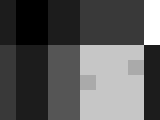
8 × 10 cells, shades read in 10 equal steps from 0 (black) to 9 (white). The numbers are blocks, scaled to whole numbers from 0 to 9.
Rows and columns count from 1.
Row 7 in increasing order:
1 1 1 2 3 3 7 7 7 7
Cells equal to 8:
0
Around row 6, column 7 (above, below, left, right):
7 7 6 7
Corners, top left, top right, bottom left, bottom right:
1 9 2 1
